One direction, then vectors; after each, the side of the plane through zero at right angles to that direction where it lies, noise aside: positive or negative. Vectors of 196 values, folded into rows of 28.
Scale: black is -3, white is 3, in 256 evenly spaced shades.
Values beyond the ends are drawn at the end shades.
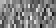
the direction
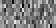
negative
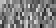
positive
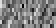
positive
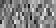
negative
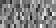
negative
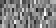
negative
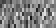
negative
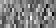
positive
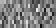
positive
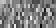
positive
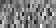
negative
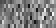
negative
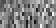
negative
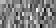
positive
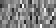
negative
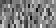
negative
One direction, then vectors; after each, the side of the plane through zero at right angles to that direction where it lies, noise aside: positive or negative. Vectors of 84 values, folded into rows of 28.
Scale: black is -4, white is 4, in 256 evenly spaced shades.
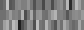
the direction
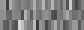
negative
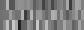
positive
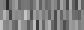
negative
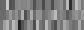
positive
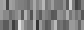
negative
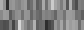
negative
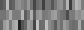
positive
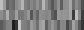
negative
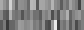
negative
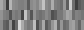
negative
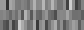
negative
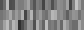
positive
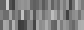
positive
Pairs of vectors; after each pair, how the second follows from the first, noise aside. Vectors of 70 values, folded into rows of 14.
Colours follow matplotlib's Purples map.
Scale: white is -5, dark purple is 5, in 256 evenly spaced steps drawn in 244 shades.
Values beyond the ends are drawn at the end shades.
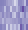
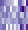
scaled up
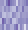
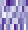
scaled up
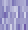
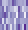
scaled up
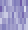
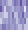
copied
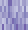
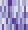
scaled up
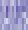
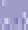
partly zeroed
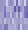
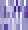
scaled up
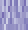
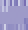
partly zeroed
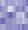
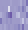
partly zeroed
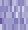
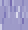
partly zeroed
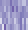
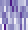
scaled up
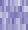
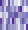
scaled up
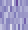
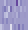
partly zeroed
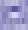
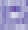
copied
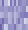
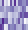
scaled up
